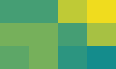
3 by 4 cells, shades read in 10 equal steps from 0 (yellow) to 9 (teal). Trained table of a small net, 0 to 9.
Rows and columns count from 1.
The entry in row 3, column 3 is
8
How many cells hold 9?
1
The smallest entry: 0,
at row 1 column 4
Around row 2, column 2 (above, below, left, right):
7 5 5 7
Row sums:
16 20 28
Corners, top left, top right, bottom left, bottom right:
7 0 6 9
